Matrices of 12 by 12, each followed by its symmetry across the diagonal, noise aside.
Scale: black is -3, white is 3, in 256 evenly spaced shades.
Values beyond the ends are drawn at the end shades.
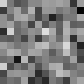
neither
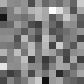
neither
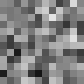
antisymmetric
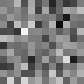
neither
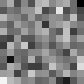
antisymmetric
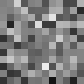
neither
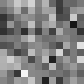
antisymmetric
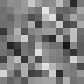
antisymmetric
